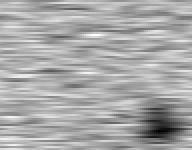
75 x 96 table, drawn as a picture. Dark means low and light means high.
Histogram: skewed, a long tail of low values. Dips: one, in the bottom right. Grain: streaks across. Mirror symmetry: none. Ninth with the lowest average: bottom right.
